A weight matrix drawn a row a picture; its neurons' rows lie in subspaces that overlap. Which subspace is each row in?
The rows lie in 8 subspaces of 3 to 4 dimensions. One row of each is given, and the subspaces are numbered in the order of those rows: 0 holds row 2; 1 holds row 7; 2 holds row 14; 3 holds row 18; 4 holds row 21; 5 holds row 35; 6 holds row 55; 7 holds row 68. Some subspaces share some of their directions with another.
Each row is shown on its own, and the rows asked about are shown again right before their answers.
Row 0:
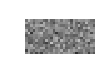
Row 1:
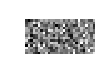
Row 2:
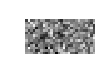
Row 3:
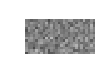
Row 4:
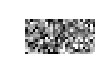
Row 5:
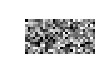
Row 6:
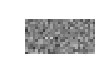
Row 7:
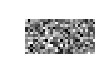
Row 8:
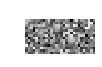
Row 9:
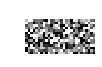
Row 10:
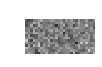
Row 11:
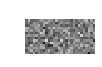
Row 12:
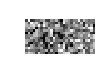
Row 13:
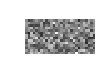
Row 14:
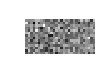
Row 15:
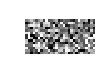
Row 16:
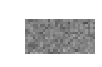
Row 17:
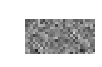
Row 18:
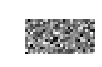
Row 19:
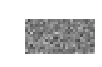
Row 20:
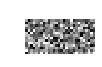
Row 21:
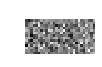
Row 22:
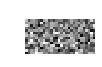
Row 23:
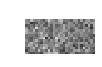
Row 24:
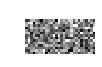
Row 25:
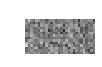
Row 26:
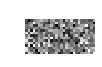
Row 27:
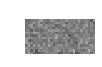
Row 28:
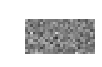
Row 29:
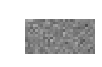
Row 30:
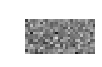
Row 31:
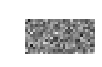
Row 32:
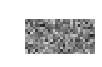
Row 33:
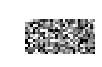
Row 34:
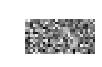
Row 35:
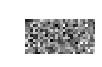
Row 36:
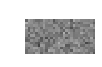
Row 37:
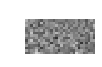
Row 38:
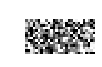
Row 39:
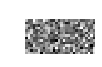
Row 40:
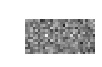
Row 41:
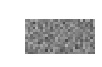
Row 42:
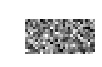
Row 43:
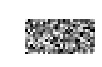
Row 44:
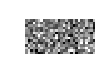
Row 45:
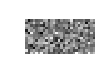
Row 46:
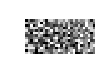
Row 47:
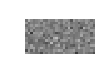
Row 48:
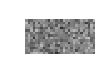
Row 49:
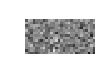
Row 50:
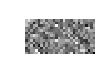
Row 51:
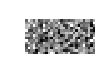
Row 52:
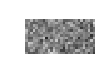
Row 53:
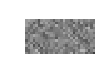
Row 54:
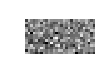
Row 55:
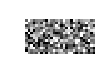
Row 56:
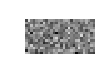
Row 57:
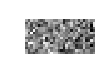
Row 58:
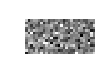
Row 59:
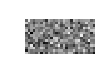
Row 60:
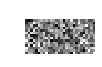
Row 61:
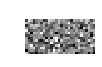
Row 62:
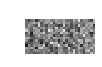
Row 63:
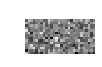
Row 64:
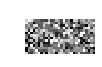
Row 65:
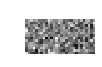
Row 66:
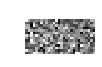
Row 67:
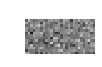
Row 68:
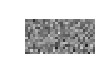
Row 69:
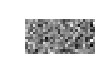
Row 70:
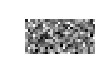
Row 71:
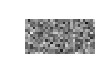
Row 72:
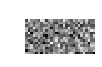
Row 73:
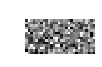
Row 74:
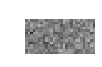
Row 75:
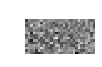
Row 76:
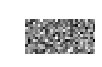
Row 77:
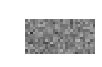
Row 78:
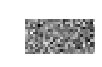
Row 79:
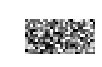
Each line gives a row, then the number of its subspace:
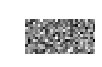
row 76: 1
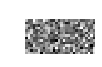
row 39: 7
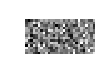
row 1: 4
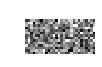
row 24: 1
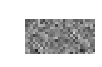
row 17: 5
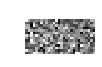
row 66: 1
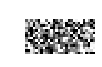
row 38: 5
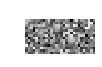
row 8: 5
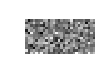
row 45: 2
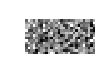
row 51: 0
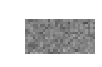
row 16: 2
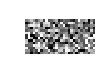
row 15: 6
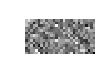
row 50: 5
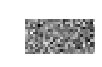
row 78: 0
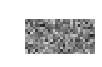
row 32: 2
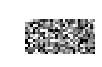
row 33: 3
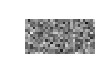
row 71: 2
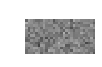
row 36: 3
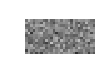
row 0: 2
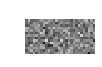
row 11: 1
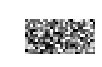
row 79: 5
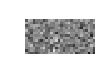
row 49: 7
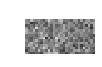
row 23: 0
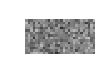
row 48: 2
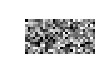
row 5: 3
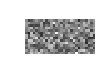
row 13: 6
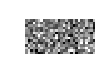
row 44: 1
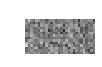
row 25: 4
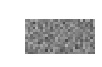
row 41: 2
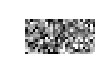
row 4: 0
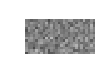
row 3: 7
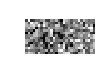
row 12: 0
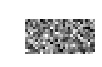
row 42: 5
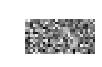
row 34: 1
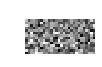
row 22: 3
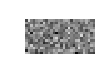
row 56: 4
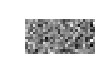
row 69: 0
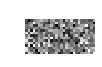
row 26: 1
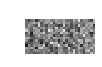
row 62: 4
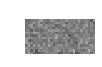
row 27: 1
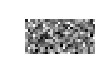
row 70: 0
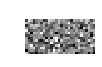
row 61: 7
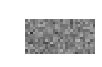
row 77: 2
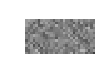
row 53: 5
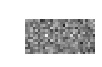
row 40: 5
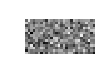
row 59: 6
